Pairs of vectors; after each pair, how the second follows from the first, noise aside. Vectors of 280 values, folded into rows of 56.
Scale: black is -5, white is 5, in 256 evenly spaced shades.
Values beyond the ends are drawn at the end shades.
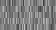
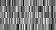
scaled up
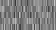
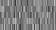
copied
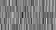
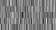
copied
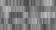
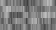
copied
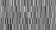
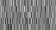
copied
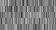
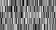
scaled up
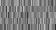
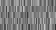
copied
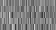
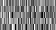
scaled up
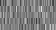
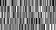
scaled up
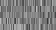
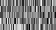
scaled up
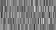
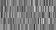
copied
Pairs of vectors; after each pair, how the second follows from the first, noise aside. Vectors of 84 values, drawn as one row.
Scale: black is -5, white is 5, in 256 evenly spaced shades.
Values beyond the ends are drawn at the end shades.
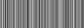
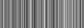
shuffled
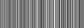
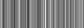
shuffled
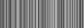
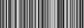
scaled up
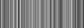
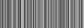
shuffled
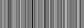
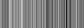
shuffled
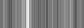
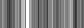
scaled up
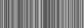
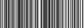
scaled up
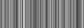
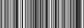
scaled up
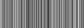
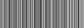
shuffled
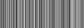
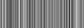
shuffled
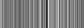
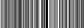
scaled up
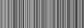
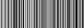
scaled up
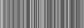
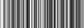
scaled up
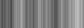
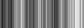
scaled up
